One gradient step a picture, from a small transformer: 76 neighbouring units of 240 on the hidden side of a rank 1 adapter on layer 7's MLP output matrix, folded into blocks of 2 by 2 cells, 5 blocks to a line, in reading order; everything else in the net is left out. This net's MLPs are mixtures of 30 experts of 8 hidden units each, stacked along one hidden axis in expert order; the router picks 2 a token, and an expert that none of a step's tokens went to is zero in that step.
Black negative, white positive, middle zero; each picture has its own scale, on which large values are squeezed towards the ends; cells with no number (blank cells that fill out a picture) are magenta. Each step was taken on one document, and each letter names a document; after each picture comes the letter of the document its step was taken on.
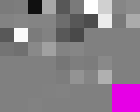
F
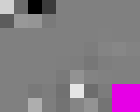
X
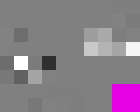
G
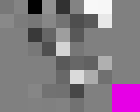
F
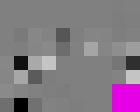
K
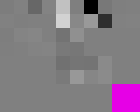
F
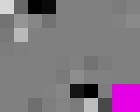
X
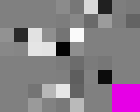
F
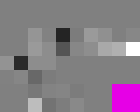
G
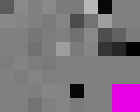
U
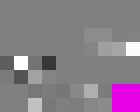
G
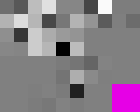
U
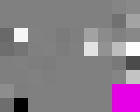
K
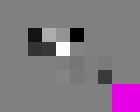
F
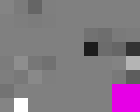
K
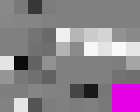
K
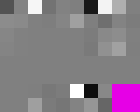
X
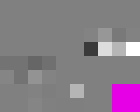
G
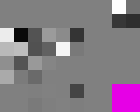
U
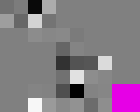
X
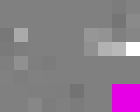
G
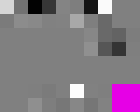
X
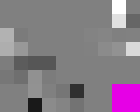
K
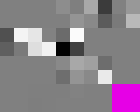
F
